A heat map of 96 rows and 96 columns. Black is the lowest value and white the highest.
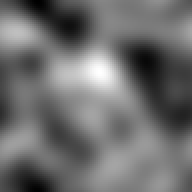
Slope: none. Average level on the scale: 40%. Grain: smooth. Ninth with the highest average: centre. Odd rows or columns: none.
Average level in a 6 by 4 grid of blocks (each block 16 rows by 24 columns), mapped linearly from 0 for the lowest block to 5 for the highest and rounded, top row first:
2 0 3 3 / 3 2 2 1 / 2 5 4 0 / 2 3 3 0 / 3 1 3 3 / 0 2 4 3
